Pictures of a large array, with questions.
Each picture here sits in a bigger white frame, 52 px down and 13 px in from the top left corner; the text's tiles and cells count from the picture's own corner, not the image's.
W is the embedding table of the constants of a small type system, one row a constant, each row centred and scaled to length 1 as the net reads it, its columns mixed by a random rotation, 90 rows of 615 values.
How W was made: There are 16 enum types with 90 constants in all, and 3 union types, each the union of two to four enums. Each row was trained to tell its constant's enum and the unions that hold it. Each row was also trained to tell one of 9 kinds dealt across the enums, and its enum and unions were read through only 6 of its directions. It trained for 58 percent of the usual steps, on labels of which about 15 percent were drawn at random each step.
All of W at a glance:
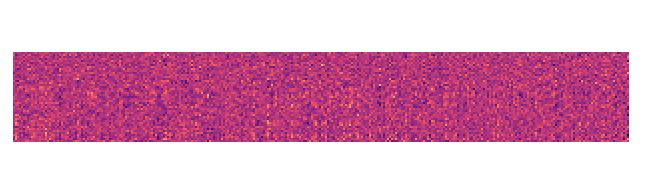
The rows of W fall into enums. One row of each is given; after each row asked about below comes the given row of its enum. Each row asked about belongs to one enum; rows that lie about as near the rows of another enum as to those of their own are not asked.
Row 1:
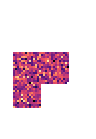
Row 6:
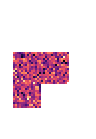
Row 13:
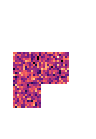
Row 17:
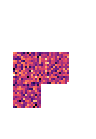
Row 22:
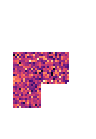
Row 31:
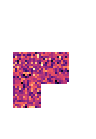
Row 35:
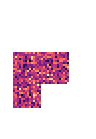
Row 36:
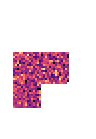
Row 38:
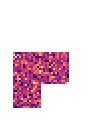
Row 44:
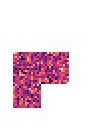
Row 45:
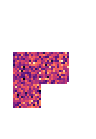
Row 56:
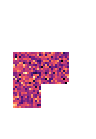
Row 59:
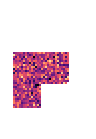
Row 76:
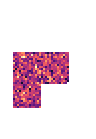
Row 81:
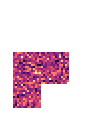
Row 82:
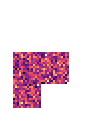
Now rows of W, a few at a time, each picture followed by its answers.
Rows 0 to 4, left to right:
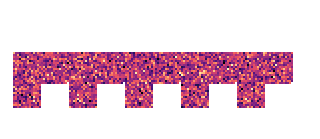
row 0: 38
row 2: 6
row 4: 44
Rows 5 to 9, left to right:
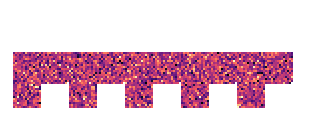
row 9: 31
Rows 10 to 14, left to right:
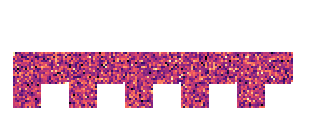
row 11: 45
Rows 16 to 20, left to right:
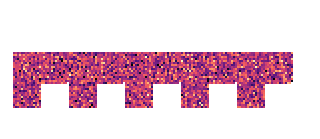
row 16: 17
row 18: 45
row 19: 17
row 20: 36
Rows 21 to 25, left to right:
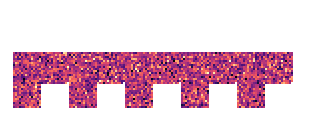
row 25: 59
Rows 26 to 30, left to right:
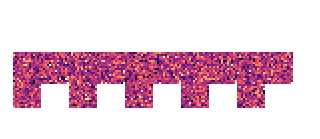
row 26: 59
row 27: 1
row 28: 6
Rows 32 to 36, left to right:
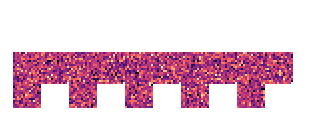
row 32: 56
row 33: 17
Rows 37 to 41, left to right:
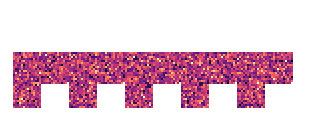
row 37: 44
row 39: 1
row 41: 45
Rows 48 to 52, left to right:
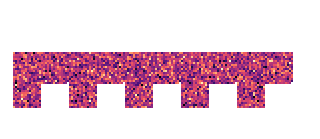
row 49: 38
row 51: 45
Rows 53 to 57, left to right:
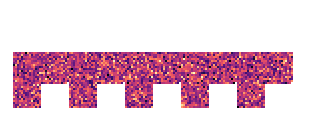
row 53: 44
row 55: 76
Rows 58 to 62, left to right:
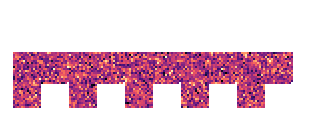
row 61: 6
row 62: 76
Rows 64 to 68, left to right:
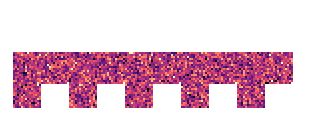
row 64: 82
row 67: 38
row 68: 82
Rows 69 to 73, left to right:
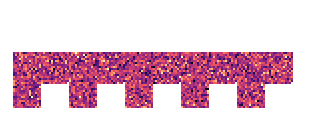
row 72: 36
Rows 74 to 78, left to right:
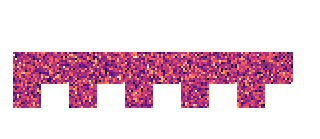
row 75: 38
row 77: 17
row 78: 1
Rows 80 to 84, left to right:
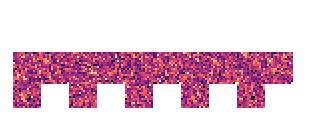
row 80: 76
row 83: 1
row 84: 76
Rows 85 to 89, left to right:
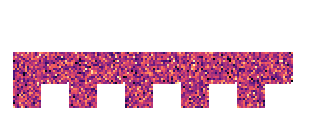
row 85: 82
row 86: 81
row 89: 36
